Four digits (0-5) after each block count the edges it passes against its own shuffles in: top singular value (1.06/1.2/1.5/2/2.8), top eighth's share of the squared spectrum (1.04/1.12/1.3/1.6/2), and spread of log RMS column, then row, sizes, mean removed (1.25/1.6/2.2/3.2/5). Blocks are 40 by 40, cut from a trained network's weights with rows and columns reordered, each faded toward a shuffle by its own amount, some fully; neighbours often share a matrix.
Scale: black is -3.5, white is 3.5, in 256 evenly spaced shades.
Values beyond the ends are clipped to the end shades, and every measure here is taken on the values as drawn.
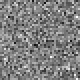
2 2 0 0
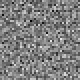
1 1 0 0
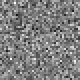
1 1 0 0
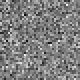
0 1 0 0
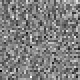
3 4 2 1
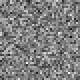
0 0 0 0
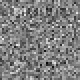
3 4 0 1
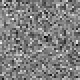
1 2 0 0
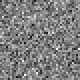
0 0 0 0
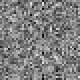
3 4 2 1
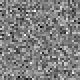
0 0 0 0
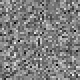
3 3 1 0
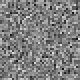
0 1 0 0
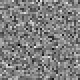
1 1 0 0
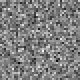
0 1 0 0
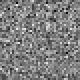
3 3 1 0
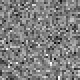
2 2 0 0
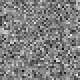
1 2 0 0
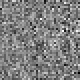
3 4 1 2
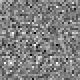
2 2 0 1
